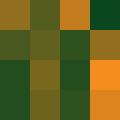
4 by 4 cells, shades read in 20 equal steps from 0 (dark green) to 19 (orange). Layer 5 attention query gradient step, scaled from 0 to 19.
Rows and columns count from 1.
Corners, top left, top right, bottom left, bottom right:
11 0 2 17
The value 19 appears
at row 3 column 4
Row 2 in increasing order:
3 5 7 11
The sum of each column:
20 30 23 47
